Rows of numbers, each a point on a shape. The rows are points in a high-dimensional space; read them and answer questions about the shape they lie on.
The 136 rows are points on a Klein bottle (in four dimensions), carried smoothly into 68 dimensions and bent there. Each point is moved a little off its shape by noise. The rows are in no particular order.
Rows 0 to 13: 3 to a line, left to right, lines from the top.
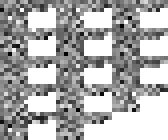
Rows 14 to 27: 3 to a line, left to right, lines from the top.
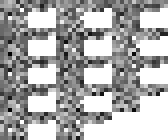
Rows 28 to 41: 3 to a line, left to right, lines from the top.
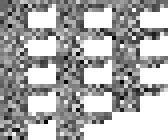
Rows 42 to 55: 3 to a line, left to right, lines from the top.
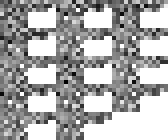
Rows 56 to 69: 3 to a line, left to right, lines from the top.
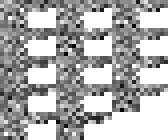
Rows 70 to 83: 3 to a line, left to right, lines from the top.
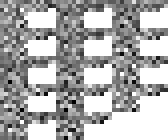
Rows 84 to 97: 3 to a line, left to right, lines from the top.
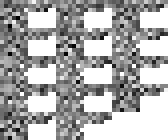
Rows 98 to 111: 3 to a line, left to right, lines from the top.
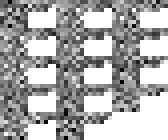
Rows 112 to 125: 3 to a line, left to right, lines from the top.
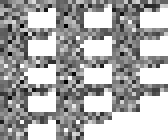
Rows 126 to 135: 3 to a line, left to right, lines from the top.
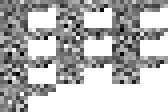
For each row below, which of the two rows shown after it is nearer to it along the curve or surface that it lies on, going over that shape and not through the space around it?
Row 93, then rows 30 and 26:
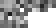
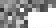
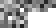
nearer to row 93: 26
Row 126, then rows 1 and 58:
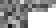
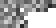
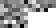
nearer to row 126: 58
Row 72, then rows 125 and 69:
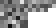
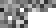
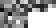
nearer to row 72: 69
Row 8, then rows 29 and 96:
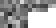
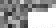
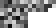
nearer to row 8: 29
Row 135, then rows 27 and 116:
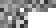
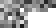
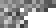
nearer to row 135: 116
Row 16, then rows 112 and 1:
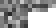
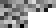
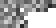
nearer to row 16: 112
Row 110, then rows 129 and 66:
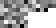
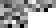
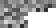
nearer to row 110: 129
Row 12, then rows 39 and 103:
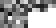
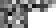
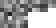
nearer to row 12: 39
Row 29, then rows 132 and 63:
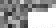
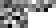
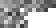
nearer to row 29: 132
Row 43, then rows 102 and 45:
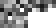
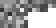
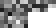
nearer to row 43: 45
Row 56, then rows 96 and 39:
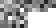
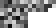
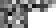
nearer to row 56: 39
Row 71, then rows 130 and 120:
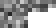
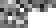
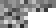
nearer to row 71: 130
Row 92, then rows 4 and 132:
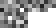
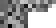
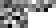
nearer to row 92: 4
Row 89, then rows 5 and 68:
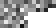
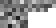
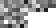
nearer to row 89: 68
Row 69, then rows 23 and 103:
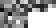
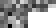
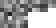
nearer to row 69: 23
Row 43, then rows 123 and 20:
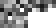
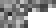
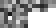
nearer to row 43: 20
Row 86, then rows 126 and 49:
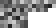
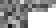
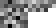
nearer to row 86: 126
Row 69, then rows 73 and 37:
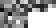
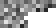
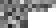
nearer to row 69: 37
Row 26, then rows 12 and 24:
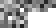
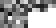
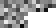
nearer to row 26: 12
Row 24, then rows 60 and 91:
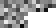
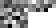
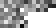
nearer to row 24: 91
